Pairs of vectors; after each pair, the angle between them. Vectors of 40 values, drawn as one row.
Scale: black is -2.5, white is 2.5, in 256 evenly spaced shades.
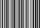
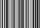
nearly parallel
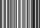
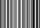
nearly parallel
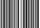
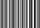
orthogonal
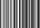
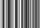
orthogonal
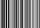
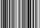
orthogonal
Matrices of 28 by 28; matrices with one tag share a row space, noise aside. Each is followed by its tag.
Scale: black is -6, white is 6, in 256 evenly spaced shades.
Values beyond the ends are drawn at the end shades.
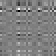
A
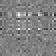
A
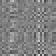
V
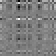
A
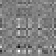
A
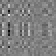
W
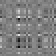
A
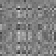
A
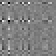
W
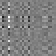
W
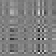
V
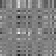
A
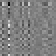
W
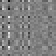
W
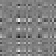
A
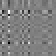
W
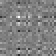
A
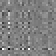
W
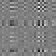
V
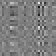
V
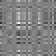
A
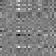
A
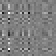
W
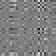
V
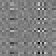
V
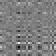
A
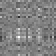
A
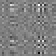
V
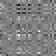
A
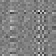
V
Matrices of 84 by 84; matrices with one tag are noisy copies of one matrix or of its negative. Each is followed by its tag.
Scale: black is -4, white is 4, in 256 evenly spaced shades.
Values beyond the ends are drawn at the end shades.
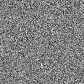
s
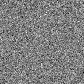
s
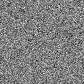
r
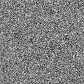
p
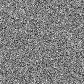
r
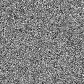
r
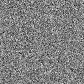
s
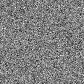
r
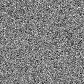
r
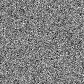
r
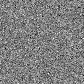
r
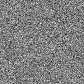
p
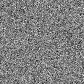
r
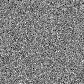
s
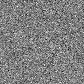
p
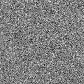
p
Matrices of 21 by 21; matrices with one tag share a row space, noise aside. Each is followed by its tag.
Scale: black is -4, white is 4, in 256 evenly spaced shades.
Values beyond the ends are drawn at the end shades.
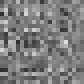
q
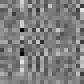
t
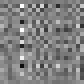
t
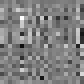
t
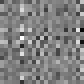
t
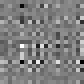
t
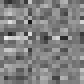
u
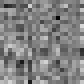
u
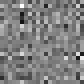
t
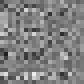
q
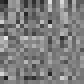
q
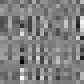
t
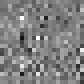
t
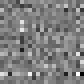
t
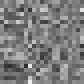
u
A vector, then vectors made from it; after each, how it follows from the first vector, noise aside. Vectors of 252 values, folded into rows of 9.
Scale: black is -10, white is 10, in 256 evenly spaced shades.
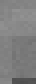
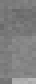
negated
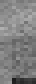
scaled up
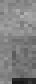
scaled up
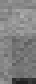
scaled up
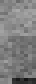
scaled up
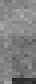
scaled up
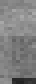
scaled up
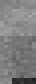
scaled up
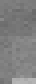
negated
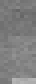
negated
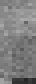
scaled up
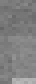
negated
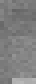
negated
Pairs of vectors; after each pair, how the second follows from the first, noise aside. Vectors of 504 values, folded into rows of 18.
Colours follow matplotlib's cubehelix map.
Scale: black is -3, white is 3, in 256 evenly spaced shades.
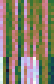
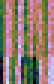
negated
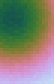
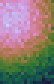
negated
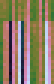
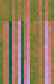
shrunk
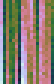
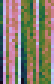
negated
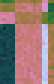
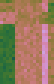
shrunk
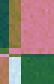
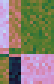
negated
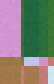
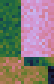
negated
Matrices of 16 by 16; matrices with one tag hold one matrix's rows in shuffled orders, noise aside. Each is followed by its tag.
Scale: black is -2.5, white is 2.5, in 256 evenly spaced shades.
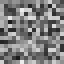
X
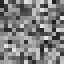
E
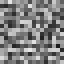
X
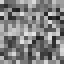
X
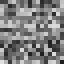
X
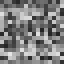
X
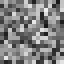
E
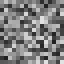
E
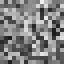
E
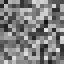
E
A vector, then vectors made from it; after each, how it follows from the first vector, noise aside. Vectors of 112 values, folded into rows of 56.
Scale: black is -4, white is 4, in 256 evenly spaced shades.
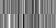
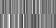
sign-scrambled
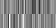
sign-scrambled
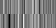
negated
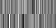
sign-scrambled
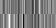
copied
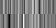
negated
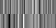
negated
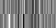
copied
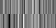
negated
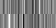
copied
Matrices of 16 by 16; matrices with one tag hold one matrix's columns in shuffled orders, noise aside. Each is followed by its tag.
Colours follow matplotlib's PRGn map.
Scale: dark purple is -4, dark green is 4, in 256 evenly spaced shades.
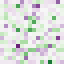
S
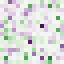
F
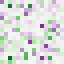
F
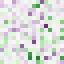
F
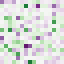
S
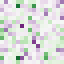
F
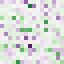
S
